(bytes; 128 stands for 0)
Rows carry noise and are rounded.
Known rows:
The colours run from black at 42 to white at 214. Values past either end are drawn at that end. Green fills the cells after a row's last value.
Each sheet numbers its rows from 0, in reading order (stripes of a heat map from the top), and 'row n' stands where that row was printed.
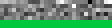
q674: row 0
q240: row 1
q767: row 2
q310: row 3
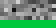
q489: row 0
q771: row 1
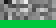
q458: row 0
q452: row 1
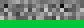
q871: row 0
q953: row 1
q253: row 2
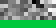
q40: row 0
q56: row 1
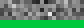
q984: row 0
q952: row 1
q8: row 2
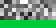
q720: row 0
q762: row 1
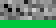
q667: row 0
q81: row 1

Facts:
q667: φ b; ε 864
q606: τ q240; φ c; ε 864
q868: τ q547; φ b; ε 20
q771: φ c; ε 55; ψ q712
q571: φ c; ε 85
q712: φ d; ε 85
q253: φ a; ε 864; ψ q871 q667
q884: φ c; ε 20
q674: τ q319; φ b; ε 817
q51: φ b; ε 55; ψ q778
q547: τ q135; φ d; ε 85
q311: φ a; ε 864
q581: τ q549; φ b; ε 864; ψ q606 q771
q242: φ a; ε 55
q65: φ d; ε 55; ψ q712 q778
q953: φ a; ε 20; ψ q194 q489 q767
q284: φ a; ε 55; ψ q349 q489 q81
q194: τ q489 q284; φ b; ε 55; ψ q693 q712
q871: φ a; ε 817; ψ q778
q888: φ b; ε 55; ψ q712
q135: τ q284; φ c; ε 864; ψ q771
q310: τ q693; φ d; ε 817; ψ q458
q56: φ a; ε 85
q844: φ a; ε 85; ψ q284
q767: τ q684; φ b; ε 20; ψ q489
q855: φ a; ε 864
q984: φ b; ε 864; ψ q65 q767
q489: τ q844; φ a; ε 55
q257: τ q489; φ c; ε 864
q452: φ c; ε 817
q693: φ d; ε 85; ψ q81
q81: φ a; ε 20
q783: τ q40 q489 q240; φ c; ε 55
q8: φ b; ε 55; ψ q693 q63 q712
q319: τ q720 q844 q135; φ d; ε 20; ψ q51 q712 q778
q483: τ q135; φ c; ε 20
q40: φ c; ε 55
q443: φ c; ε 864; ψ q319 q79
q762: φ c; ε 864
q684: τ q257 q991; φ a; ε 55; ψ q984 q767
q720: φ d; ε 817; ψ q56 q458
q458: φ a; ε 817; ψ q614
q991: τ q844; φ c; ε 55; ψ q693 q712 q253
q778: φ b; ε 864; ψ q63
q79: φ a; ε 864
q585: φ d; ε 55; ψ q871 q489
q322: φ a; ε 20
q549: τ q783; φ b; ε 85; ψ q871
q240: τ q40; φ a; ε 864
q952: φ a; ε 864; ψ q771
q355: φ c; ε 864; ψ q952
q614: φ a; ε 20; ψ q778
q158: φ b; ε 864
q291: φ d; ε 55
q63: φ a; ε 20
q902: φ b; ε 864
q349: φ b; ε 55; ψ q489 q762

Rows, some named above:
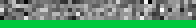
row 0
q581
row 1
q884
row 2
q952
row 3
q571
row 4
q483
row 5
q79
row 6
q684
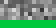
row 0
q483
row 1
q81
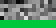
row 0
q355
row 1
q991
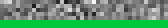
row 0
q194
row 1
q253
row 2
q443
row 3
q349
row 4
q242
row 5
q483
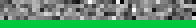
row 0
q614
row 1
q284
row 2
q135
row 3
q868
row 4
q79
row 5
q489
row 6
q581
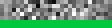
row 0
q844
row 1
q606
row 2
q762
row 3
q319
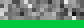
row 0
q547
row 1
q257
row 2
q549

